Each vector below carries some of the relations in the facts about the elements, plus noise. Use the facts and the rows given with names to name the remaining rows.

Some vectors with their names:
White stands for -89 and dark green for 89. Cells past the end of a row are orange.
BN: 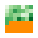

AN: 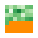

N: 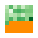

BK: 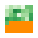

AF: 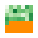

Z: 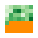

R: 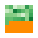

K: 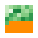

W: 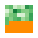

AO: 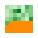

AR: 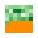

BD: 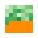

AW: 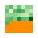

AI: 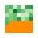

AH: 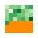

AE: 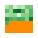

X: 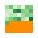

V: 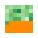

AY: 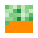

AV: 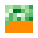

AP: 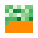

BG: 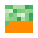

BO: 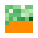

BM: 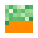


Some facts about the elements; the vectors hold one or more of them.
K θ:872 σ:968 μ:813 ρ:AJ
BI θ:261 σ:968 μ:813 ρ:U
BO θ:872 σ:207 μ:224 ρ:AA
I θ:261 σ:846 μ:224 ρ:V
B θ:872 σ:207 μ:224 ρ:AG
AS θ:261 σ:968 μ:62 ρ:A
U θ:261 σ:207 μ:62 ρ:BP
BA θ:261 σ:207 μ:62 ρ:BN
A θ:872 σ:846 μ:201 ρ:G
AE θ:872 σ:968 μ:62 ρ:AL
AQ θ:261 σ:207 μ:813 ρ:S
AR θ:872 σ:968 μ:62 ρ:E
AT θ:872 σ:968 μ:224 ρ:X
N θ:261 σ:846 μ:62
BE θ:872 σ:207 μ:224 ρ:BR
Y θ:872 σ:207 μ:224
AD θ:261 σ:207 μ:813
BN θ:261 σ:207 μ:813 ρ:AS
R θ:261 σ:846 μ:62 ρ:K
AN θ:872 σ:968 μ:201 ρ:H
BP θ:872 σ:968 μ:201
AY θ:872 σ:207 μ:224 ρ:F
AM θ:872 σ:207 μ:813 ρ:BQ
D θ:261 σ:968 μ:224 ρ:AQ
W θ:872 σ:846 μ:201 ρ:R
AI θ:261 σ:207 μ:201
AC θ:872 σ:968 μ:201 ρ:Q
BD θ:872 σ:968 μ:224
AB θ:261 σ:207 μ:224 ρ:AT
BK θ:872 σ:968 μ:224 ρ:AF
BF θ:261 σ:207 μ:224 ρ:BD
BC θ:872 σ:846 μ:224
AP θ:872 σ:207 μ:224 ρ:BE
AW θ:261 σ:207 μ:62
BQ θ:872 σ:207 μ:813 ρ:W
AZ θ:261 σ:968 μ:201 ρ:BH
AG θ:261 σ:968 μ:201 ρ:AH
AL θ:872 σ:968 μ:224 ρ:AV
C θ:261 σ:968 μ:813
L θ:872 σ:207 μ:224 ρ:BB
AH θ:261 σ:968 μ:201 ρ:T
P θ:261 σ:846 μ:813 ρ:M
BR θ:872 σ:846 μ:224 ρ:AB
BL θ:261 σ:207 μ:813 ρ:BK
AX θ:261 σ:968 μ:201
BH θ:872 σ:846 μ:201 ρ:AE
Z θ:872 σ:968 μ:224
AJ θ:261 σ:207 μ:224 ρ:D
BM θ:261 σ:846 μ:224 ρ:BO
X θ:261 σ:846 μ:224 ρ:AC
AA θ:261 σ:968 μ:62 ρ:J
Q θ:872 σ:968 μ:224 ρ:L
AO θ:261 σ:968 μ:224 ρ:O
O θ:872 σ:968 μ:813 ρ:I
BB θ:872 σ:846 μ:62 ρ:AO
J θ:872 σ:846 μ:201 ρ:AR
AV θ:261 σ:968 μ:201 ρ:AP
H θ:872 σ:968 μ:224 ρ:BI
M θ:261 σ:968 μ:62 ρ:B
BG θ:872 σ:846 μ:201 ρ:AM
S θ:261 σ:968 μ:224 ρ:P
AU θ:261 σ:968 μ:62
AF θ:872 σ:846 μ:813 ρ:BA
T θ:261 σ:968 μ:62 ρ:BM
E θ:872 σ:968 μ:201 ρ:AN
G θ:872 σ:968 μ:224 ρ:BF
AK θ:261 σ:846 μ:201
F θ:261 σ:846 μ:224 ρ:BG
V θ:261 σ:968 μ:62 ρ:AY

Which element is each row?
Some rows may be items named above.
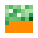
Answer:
AQ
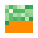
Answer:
BM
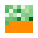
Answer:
AB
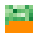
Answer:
R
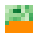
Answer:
O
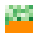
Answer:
A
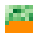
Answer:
C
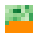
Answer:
O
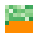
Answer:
BM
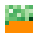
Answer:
B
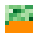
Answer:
AG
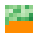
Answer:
AM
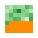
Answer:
V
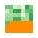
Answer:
F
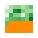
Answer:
Z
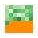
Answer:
BC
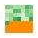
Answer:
I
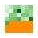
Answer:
Q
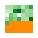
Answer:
AC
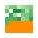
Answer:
AL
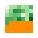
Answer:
AS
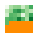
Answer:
G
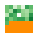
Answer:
AJ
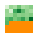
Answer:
AU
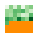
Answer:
BA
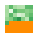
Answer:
BC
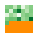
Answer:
AB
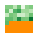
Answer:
Y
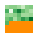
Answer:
AA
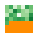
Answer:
AJ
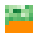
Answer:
H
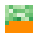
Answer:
BC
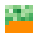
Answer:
BI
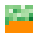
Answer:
AD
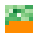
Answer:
AZ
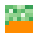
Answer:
J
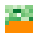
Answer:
AT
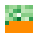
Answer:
L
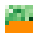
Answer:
M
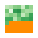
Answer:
BI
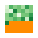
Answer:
P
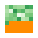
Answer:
AK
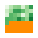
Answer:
G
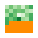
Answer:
BF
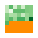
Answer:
N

